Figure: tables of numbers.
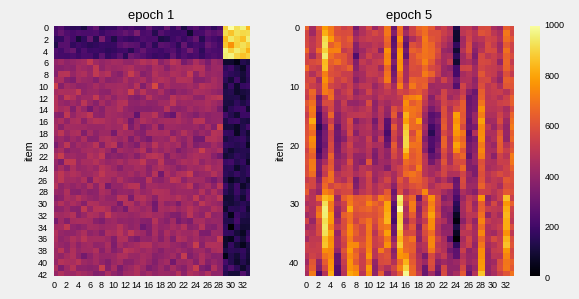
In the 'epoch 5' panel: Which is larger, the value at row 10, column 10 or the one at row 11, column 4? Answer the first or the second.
the second
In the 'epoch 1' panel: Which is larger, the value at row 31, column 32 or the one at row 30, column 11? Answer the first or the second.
the second
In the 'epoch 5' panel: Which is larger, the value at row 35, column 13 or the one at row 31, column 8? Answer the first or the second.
the first
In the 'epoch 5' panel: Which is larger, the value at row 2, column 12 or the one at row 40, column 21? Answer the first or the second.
the first
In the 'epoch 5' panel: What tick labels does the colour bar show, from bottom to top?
0, 200, 400, 600, 800, 1000
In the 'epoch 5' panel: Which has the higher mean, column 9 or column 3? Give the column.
3
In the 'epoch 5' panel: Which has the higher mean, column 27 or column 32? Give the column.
32
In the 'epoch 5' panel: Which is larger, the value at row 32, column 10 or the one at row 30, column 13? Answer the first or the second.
the second
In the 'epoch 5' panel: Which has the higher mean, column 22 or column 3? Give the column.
3
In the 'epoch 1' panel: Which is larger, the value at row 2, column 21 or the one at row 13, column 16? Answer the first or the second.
the second
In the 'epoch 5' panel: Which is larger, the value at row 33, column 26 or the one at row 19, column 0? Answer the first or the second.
the second
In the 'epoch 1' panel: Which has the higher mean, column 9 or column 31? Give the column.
9
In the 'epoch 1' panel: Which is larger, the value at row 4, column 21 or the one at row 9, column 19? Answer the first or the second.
the second
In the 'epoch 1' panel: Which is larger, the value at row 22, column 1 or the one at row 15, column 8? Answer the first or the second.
the first
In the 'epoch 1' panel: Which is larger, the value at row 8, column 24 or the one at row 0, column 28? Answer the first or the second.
the first
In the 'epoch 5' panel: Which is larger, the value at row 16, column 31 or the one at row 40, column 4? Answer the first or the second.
the second
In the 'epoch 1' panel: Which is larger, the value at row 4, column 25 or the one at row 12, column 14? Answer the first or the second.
the second
